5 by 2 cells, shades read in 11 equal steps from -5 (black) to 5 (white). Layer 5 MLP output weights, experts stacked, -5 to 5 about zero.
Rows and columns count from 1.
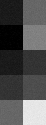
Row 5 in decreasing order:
4 -1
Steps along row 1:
up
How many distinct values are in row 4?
2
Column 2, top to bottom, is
-1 0 -3 -2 4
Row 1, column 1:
-4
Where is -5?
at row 2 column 1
